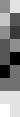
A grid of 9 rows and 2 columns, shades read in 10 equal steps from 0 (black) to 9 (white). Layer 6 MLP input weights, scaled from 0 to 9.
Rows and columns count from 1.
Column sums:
44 42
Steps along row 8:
same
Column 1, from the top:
5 7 5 3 3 0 4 8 9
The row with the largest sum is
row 9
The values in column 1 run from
0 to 9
